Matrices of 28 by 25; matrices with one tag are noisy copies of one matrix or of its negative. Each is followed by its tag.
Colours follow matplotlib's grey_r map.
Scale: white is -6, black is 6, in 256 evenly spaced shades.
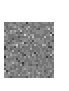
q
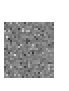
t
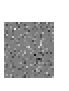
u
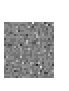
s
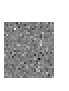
u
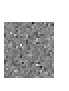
s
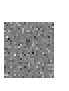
t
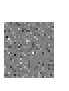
t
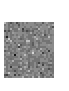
t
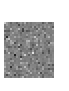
t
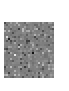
t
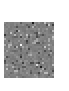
s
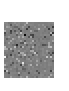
q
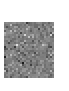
q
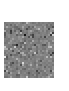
q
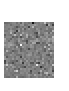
s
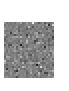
s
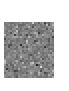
s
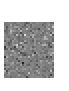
q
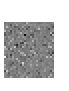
q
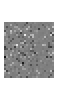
q
